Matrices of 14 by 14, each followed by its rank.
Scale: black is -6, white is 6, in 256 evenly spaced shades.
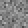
full rank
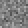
full rank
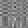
two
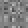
two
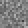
full rank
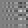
one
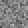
full rank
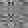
two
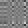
one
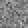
full rank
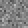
full rank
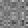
two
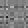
two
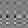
one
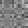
two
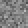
full rank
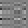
one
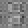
two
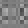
one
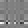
one
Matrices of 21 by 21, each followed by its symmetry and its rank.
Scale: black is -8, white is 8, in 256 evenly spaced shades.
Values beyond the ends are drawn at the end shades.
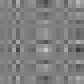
neither, rank one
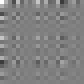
symmetric, rank one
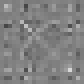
symmetric, rank three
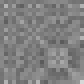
symmetric, rank three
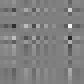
neither, rank one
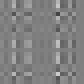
neither, rank one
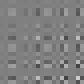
symmetric, rank one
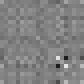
symmetric, rank three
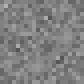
symmetric, full rank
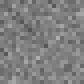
symmetric, full rank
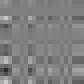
neither, rank one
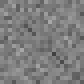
symmetric, full rank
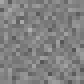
symmetric, full rank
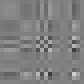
symmetric, rank one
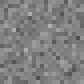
symmetric, full rank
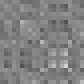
symmetric, rank three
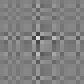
symmetric, rank one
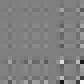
symmetric, rank one
